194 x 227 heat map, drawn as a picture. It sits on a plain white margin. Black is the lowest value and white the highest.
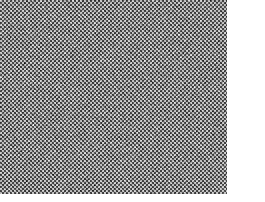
Grain: checkered. Average level on the scale: 50%. Odd rows or columns: none. Slope: none. Seam: none. Histogram: two levels.
